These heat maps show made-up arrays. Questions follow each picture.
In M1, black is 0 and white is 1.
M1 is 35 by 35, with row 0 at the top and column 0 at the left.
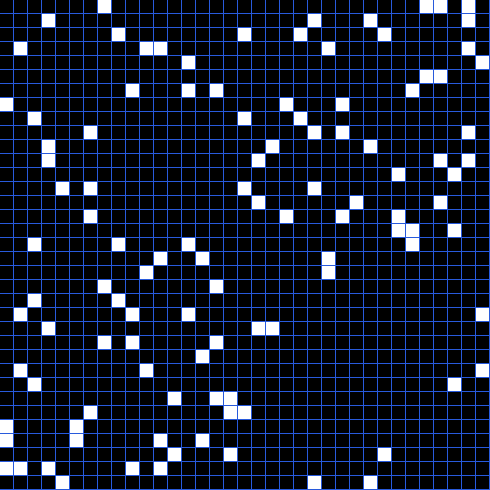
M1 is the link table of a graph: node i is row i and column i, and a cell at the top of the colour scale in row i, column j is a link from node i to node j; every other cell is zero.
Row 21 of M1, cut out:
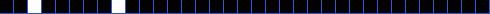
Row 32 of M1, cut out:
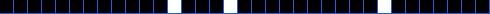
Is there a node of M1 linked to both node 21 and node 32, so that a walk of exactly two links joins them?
no
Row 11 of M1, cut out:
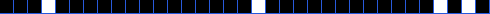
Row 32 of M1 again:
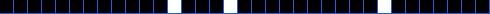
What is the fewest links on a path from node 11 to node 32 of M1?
6
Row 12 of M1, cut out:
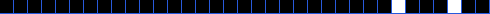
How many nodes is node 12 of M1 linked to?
2
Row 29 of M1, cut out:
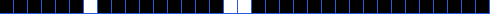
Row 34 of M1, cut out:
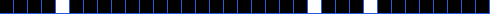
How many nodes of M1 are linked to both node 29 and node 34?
0
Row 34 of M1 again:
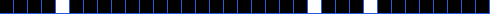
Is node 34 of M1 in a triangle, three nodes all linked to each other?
no
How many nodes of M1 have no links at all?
0
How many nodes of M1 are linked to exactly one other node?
1
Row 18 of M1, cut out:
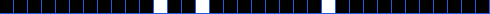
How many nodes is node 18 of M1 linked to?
3
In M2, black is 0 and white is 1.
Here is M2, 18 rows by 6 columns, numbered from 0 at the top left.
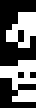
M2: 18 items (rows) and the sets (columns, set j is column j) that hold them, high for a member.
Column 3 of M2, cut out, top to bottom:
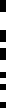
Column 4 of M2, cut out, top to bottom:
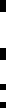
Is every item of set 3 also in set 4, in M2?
yes
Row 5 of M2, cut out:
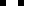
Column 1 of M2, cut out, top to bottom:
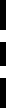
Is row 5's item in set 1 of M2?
yes
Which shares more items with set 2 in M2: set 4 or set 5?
set 4
